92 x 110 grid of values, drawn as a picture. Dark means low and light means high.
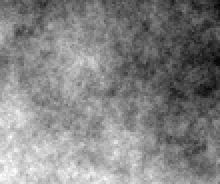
Odd rows or columns: none. Slope: up to the bottom left. Stripes: none. Lone odd cells: none. Ninth with the highest average: bottom left.
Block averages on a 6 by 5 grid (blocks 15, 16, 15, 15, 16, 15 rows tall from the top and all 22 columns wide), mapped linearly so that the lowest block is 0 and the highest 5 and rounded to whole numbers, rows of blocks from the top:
22210
23210
33210
43321
44422
54432
